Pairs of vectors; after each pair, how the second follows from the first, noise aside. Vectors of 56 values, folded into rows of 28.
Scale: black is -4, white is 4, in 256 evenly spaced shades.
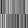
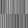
shrunk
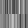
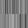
shrunk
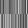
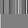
partly zeroed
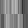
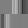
partly zeroed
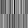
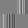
partly zeroed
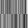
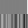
partly zeroed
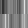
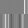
partly zeroed
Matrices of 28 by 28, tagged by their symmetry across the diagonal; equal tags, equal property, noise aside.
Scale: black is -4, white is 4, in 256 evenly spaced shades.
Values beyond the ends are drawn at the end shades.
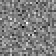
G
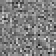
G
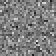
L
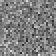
L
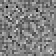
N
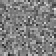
G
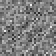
N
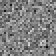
N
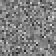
G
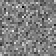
L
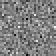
G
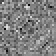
N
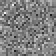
N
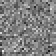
L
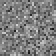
N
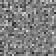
G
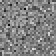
N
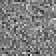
L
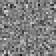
G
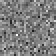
L
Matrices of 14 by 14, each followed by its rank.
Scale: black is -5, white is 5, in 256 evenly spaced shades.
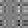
one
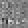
three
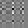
one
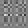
one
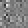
three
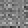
three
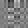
one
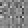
three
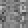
three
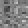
three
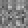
three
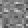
three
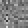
three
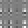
one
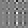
one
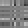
one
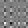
one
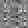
three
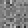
three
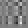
one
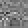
three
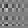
one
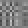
one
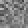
three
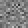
three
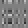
one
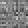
three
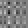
one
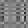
one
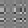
one
